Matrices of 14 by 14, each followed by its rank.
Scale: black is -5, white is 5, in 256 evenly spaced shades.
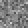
full rank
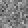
full rank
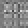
two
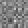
three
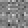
three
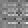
two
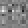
two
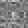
three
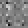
two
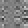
two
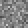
full rank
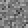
full rank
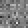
three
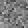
full rank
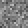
full rank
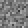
full rank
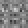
two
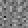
three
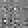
three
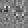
three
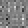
three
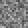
full rank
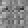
three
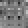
two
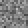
full rank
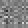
two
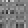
two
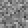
full rank
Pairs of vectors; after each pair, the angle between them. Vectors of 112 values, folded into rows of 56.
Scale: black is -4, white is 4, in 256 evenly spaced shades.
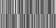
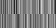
nearly opposite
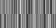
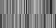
partly aligned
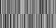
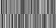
nearly opposite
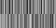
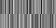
nearly parallel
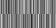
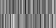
orthogonal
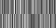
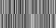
nearly opposite
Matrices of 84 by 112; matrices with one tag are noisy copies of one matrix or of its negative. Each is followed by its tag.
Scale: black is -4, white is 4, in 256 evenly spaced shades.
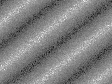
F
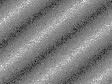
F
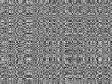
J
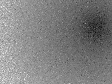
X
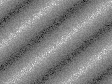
F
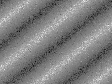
F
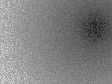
X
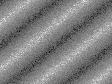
F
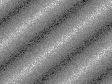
F
